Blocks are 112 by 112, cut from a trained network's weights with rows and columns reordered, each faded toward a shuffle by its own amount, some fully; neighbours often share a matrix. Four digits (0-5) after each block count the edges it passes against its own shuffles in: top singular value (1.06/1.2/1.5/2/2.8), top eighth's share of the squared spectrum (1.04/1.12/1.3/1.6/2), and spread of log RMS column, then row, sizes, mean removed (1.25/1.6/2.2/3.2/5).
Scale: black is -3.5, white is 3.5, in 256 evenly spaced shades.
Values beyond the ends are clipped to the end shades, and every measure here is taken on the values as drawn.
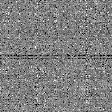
3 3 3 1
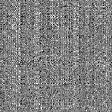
4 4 2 3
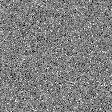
0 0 0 0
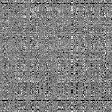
4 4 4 2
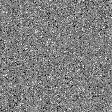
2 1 0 0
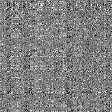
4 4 1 3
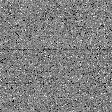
2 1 0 0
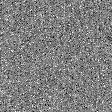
1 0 0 0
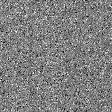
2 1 0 0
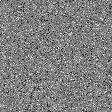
0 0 0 0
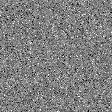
1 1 0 0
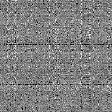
4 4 3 2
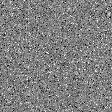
0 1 0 0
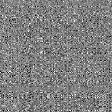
3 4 2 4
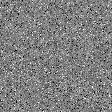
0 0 0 0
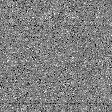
2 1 0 0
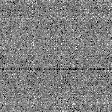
3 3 2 1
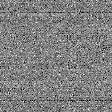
3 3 2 1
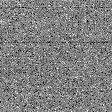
2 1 0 0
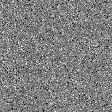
2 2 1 0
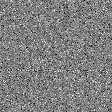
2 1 0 0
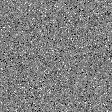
0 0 0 0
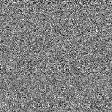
3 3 0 3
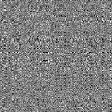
4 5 3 3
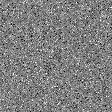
1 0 0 0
